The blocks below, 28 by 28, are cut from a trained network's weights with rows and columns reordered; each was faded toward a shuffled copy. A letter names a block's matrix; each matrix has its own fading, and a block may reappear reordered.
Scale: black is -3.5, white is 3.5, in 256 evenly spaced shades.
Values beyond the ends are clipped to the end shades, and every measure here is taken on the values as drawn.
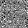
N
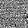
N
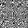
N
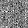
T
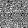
N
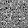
N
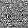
N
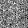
T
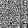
T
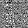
N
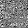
N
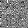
N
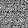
N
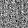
T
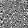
N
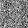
T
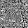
N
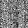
T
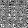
N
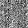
T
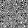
N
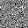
N
